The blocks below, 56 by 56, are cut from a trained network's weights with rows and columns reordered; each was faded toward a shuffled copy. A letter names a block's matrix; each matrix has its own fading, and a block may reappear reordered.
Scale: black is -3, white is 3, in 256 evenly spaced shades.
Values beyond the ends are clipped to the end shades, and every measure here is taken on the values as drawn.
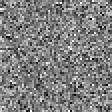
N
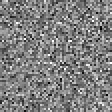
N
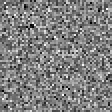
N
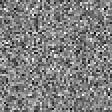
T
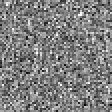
T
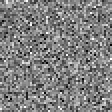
N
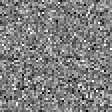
N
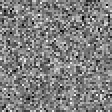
N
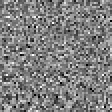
T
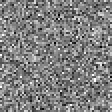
T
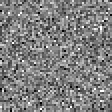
N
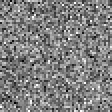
T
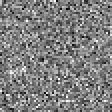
N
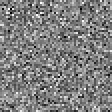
N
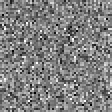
N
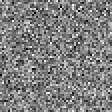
T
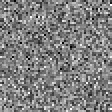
N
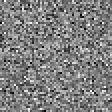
N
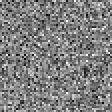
T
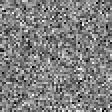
N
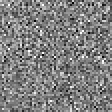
T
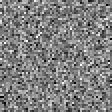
N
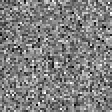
N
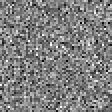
N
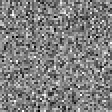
N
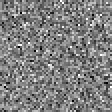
N
